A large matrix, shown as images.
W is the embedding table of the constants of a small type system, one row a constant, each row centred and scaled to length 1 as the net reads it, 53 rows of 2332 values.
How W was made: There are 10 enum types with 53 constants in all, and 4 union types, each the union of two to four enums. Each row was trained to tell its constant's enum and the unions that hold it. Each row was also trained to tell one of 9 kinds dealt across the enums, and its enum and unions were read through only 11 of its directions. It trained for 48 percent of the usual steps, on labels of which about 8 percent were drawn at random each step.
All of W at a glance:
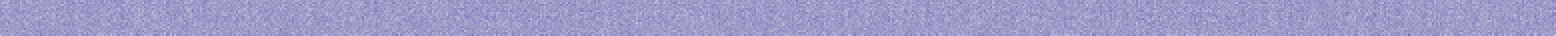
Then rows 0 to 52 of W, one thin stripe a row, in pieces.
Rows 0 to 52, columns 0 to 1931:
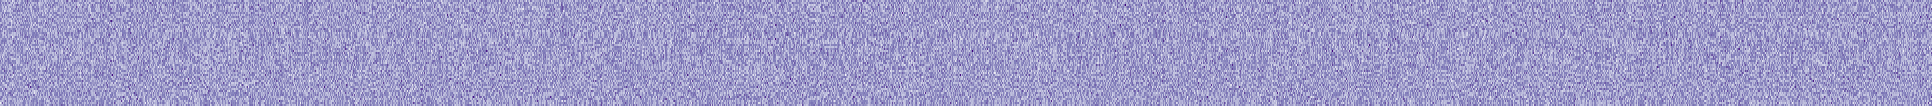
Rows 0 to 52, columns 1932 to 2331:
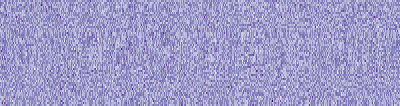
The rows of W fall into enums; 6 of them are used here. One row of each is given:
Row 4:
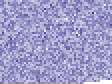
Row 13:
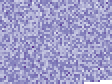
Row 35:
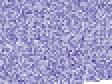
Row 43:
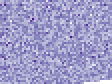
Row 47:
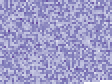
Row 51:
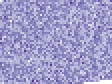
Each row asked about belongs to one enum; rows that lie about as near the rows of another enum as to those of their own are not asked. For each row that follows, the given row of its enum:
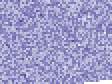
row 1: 47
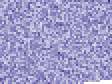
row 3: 4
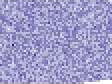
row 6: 47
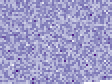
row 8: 51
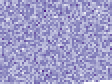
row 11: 43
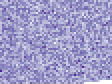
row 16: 4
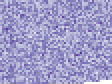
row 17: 4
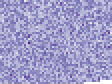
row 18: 4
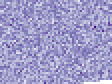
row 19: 43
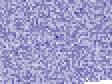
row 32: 47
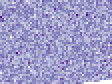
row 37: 43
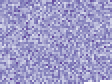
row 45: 35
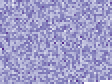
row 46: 47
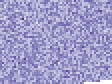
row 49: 4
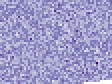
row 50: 43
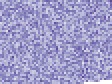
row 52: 43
